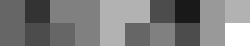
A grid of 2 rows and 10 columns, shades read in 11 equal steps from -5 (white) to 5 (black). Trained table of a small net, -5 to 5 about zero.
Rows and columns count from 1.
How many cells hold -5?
1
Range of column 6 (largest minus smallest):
3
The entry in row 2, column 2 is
2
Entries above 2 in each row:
2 0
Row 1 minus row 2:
0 1 -1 0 0 -3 2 2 0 3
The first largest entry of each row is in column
8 2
